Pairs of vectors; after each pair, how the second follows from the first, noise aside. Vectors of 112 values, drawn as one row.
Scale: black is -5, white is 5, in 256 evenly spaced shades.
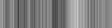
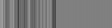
partly zeroed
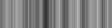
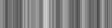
negated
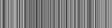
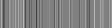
partly zeroed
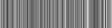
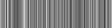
reversed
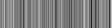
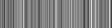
negated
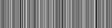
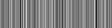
copied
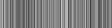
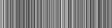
copied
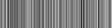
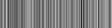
copied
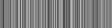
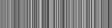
reversed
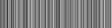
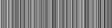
reversed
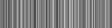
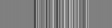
partly zeroed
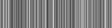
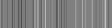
partly zeroed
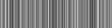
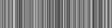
reversed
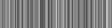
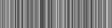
copied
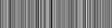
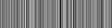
reversed
